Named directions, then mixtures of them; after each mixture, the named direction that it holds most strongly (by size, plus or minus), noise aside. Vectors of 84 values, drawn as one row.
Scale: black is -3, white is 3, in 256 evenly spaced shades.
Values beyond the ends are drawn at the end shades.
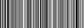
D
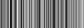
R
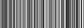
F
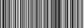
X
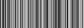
X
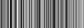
R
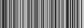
F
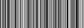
D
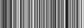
F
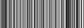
F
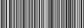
D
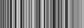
R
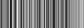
R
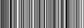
R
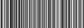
X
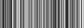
X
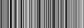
R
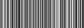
X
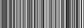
F
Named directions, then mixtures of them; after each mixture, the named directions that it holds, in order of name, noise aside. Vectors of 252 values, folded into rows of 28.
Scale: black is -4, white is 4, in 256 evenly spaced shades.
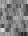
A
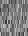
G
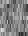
A, G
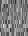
G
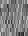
A, G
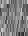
A, G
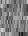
A, G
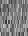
G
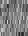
A, G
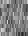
A, G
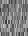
G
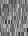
G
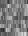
A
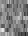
A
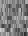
A, G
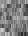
A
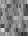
A
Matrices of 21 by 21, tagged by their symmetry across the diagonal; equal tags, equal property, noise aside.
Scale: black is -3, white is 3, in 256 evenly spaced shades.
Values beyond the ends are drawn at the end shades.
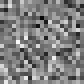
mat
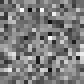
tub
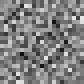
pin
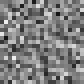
mat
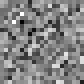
pin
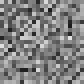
pin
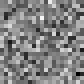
tub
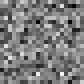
tub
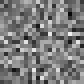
pin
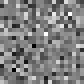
mat
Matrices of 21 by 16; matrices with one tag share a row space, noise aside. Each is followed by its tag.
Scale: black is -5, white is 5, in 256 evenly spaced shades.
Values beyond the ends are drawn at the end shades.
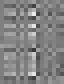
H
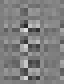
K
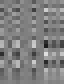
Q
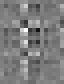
K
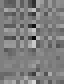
H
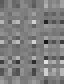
Q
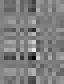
H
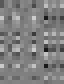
Q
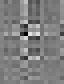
K
